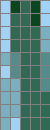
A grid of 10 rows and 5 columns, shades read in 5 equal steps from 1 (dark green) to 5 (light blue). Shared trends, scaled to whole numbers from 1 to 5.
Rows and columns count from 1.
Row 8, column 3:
2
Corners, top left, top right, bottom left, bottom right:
5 5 4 2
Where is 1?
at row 1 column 2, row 1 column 4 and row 2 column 4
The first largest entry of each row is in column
1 1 1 1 1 1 1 1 1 2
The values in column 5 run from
2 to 5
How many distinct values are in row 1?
3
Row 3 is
5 2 2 2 4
